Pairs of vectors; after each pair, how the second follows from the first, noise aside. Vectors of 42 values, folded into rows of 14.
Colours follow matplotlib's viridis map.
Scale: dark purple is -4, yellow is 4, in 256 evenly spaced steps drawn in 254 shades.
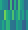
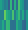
copied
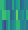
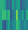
copied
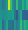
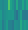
shrunk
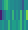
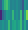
copied
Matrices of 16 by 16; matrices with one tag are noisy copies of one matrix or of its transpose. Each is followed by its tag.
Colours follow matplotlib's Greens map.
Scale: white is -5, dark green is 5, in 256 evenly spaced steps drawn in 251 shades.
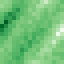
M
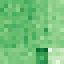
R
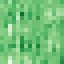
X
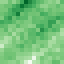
M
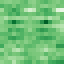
X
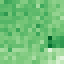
R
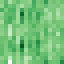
X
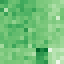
R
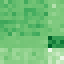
R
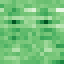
X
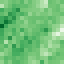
M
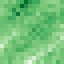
M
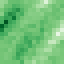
M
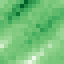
M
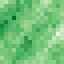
M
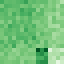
R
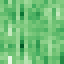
X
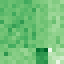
R
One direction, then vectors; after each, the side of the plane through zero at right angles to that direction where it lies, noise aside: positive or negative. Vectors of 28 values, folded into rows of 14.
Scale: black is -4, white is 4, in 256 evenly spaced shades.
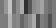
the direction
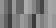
negative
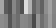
negative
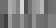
positive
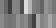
negative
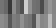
negative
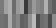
positive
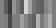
negative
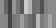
negative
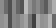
negative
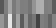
positive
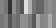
negative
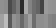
negative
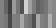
negative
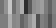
positive
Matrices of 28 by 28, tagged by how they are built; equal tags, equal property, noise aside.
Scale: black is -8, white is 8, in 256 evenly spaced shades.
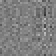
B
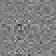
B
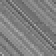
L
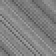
L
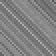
L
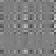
B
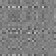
B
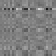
B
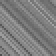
L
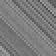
L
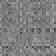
B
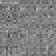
B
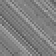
L
